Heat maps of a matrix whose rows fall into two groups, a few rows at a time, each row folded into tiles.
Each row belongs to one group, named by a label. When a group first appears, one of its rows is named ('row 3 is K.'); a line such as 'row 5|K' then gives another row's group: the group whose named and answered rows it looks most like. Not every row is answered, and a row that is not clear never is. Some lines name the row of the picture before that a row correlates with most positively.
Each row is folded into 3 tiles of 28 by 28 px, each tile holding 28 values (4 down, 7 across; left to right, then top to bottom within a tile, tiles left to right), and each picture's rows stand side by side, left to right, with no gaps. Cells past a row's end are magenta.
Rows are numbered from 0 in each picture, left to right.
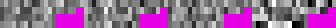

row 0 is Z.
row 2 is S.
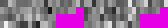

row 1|Z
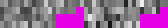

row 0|Z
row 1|S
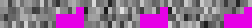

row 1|S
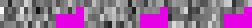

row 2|Z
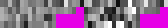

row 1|Z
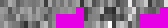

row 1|Z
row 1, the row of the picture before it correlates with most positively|1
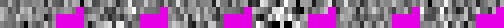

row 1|Z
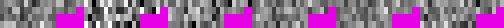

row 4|Z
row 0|Z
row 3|S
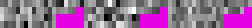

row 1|Z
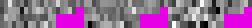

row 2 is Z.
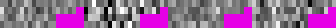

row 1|S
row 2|Z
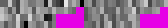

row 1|Z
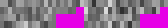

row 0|Z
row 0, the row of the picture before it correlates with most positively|1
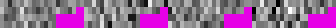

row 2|S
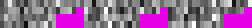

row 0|S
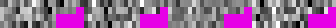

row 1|S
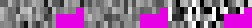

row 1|S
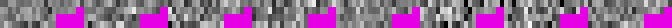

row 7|S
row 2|S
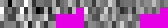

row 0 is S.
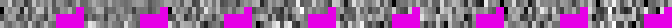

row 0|S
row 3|Z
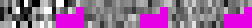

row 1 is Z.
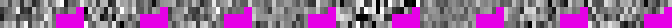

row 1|S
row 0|Z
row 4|S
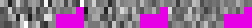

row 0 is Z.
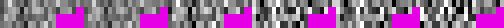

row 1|S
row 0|S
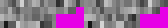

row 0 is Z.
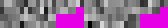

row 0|S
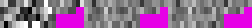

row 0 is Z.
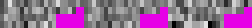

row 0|S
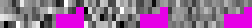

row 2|S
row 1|S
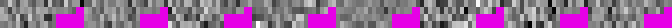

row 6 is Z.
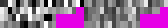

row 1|Z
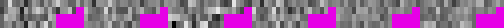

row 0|S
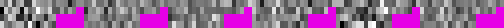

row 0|S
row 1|S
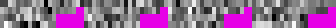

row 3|Z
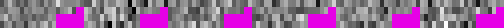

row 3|Z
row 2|Z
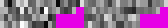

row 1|Z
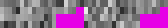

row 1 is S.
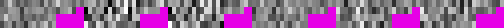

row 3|S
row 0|S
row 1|S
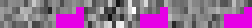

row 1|Z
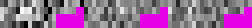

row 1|S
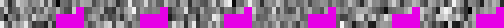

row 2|Z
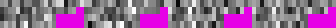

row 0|Z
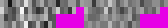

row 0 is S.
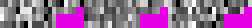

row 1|Z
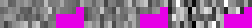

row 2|S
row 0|Z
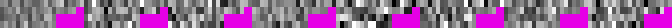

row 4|Z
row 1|S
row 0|Z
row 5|Z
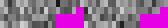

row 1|S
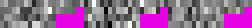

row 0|Z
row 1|S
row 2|S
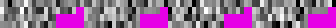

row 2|S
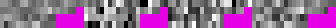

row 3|Z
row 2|Z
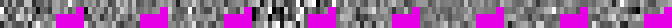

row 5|Z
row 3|Z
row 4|S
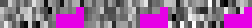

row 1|Z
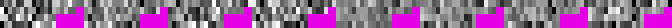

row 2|Z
